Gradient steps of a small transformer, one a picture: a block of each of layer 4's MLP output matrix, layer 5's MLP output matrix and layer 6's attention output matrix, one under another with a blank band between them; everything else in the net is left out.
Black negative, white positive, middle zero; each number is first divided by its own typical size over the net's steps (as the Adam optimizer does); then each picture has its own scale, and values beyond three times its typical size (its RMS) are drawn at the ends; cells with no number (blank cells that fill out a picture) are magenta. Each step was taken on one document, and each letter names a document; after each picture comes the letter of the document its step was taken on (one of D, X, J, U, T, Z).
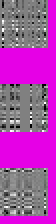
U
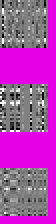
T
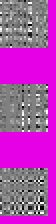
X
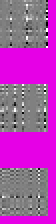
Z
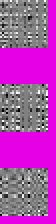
X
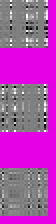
Z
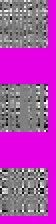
X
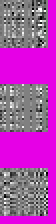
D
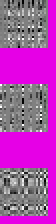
D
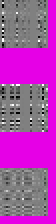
U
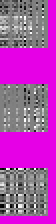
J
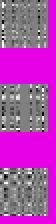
U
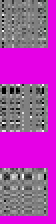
U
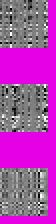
X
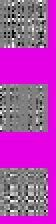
T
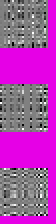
T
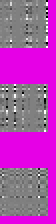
Z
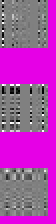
U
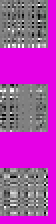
T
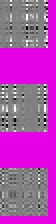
Z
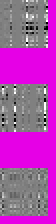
Z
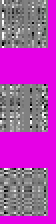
U
